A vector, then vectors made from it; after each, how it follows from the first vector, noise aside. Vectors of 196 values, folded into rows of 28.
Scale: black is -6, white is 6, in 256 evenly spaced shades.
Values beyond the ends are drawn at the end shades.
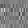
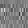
copied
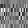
scaled up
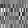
scaled up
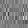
reversed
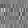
copied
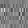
copied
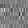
copied
